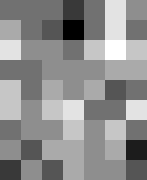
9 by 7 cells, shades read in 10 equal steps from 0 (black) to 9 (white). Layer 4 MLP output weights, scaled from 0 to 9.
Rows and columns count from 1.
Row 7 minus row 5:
-3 1 -1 2 -1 4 0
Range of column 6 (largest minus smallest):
6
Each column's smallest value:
2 3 3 0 4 3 1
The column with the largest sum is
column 6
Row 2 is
6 4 3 0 4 8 4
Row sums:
31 29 45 35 35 43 37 32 29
